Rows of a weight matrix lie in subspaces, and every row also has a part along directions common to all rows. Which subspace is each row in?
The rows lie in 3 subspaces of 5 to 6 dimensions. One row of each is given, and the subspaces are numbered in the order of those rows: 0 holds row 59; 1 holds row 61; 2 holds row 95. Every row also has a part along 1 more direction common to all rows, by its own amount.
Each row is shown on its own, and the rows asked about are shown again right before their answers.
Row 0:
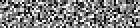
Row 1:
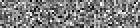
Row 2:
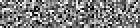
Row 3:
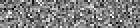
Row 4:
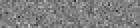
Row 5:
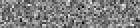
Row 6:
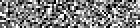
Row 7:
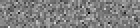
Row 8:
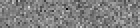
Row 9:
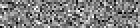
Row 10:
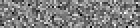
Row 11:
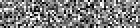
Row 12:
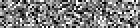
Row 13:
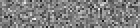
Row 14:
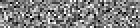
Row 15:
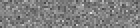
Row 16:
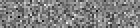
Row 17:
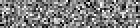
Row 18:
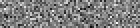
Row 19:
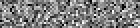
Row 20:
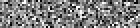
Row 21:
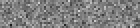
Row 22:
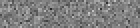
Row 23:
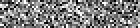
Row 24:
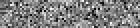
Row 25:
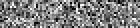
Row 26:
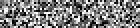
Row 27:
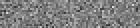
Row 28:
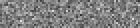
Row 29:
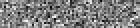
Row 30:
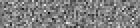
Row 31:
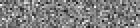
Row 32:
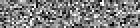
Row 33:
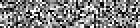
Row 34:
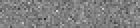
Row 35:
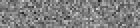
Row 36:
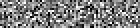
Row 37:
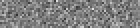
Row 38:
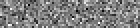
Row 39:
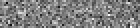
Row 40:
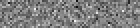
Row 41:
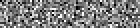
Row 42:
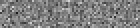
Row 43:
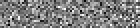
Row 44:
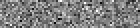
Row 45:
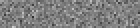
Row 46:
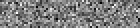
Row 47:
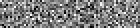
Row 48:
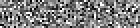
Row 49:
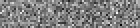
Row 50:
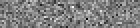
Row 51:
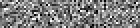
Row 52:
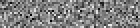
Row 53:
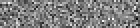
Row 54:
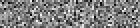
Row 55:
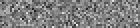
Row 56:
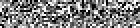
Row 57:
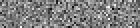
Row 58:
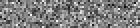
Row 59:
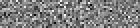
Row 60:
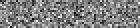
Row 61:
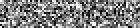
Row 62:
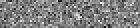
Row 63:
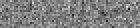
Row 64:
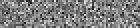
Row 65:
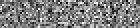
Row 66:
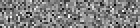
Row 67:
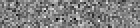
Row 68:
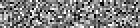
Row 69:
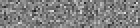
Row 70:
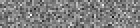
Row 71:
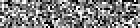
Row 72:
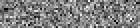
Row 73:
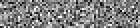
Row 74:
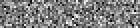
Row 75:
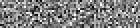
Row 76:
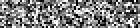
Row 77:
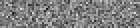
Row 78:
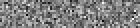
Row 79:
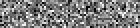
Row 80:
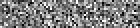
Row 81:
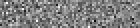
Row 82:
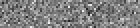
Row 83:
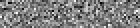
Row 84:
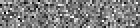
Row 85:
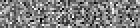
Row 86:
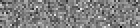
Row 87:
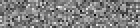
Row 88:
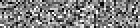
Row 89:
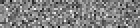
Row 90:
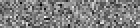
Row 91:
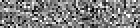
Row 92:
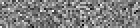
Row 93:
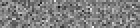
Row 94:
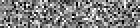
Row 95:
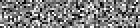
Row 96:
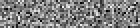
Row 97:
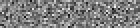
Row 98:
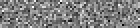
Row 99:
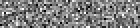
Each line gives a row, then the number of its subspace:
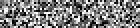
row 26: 1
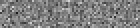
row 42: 1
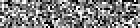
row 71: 2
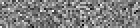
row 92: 0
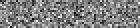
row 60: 1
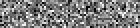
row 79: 2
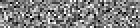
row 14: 0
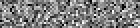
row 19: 2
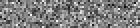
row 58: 1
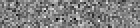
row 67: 0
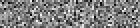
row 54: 2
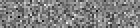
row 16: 2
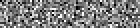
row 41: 1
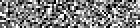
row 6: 1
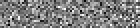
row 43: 2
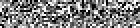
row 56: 1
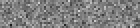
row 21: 2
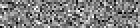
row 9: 2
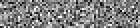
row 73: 2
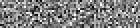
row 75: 0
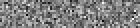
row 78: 2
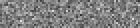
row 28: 2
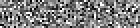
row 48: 1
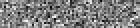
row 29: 2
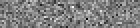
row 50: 1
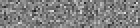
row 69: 1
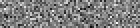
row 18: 1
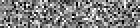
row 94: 0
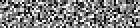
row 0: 2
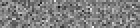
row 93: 2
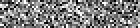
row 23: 2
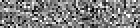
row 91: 0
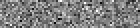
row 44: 0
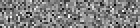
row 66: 1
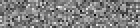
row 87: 2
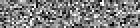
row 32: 0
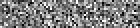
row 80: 2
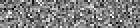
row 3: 1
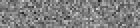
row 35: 0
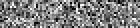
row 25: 0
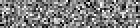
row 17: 2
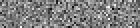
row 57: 1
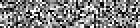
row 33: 2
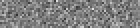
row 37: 1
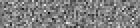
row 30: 2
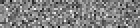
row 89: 1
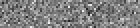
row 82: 0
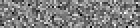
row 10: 2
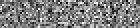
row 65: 1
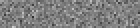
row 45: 2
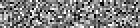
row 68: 0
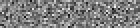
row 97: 1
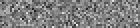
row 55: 2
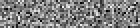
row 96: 1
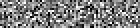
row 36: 2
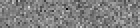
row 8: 0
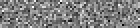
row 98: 0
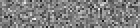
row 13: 2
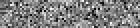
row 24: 0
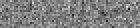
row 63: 1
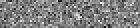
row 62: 0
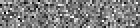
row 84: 2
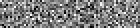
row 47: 1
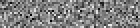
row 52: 0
